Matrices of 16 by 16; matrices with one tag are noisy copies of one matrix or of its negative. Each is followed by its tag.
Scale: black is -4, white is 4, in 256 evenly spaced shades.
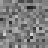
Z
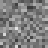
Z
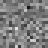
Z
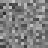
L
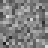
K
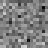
L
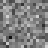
K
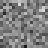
L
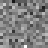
L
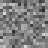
L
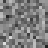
K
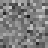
L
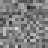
Z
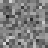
K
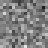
L
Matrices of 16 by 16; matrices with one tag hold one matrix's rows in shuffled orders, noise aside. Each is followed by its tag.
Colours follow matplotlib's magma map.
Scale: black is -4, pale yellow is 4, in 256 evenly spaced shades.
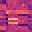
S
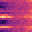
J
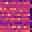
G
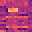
S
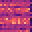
G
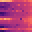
J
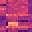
S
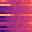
J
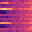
J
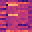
S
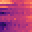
J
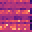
G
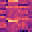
S
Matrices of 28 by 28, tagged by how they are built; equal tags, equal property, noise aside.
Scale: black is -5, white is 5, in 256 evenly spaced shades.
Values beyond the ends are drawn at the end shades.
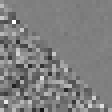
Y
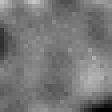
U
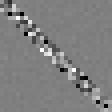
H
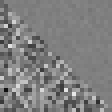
Y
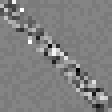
H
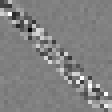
H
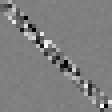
H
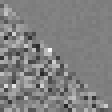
Y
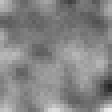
U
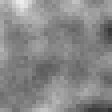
U
